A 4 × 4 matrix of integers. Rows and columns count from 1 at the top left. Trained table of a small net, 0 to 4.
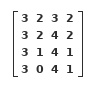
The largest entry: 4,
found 3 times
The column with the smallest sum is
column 2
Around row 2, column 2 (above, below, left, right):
2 1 3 4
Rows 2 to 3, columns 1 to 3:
3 2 4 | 3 1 4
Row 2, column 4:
2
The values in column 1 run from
3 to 3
